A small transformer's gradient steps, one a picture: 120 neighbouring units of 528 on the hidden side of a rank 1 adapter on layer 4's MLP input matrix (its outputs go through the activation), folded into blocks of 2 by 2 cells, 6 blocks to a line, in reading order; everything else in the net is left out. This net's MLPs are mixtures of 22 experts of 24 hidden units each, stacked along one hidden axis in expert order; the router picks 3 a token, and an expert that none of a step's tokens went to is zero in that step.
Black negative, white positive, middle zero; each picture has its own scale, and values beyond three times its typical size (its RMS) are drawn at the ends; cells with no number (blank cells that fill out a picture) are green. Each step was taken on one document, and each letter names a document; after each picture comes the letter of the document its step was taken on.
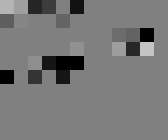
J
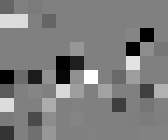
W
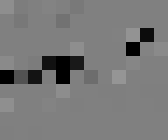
J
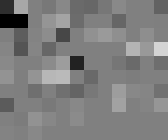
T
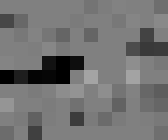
T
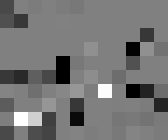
W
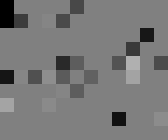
T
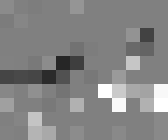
W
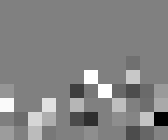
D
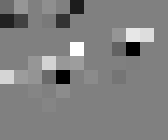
J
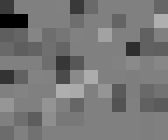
T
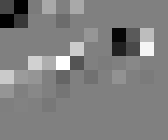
J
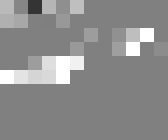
J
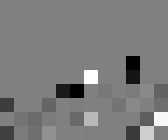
D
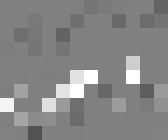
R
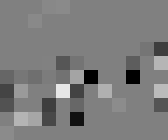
R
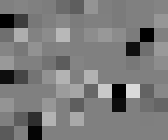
T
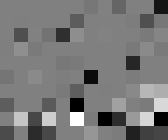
D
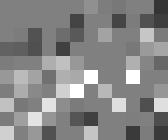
D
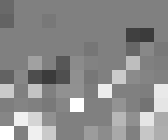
W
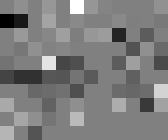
T
